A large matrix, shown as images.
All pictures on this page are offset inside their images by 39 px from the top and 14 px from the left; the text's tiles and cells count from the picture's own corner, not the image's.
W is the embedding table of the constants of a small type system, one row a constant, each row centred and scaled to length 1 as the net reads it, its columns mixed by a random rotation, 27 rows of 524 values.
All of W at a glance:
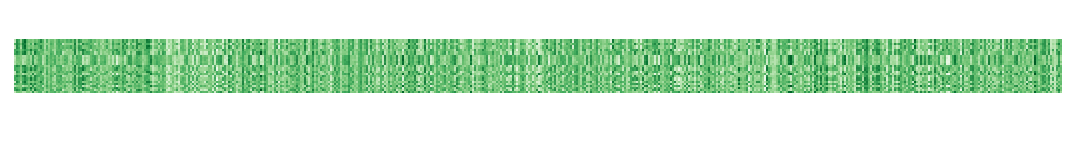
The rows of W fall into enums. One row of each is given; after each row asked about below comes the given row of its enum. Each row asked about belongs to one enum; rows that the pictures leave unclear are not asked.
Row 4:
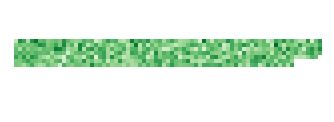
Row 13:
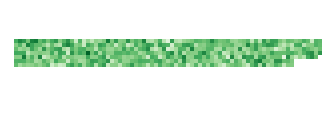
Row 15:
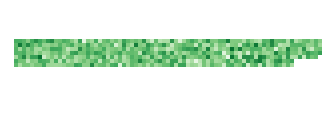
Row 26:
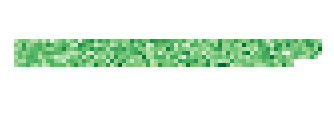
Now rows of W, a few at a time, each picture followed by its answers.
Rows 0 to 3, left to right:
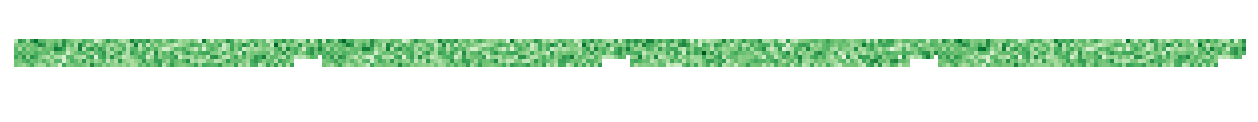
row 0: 4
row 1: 4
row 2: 13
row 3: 4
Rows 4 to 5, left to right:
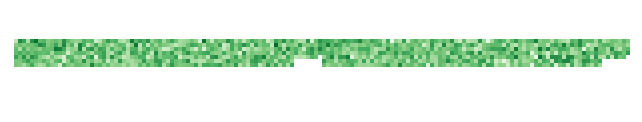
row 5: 15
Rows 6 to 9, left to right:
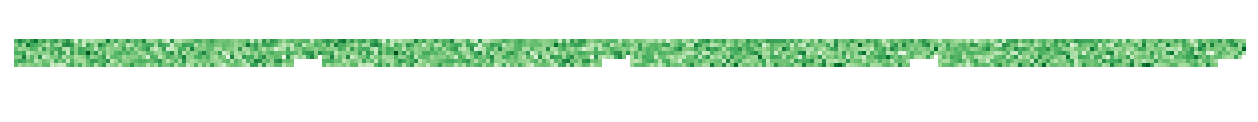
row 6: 13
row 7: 13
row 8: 26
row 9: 26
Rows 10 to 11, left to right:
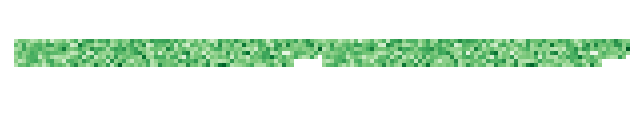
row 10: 26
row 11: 26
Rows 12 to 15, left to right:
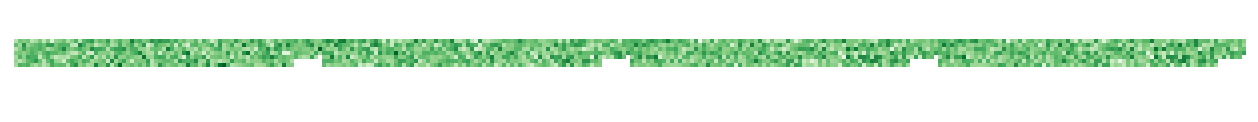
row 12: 26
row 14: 15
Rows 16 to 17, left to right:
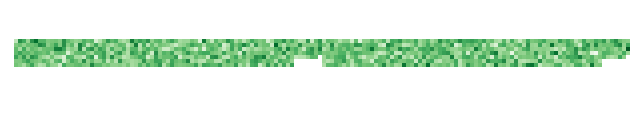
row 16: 4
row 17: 26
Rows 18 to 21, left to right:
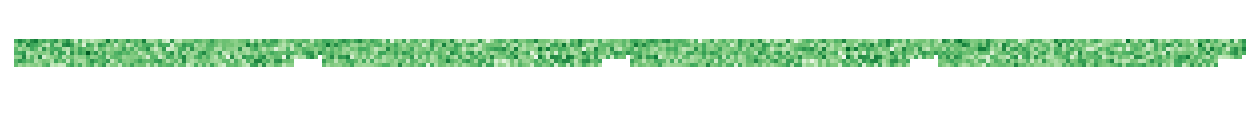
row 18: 13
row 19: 15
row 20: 15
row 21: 4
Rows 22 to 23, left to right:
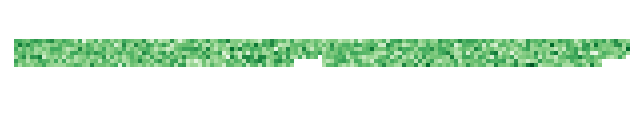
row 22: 15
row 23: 26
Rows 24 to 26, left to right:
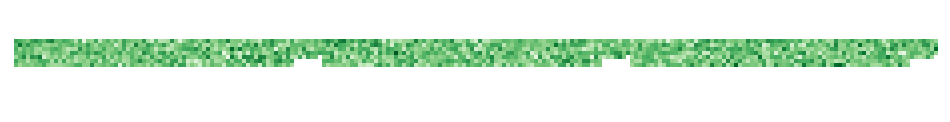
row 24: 15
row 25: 13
